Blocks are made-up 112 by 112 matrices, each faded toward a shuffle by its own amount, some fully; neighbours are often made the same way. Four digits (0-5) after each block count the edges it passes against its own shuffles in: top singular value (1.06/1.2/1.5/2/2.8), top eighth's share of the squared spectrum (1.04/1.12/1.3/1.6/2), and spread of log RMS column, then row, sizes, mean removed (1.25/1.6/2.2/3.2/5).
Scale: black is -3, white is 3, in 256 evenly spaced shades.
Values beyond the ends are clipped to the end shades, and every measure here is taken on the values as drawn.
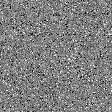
0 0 0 1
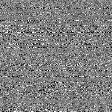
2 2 0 4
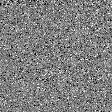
0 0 0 2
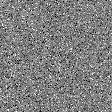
0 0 0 0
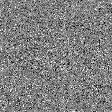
0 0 0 1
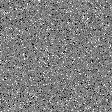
0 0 0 0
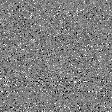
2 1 0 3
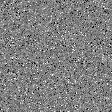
0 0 0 1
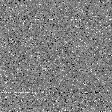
1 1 0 2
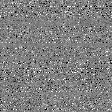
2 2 0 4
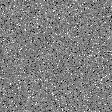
0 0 0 0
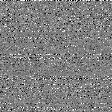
2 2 0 4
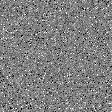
1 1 0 1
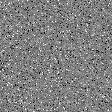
0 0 0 0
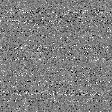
1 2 0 3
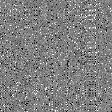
4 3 2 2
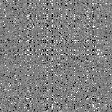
5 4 3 3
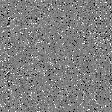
4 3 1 1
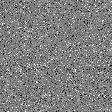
3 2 0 1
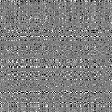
5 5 3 4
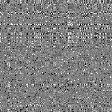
5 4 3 3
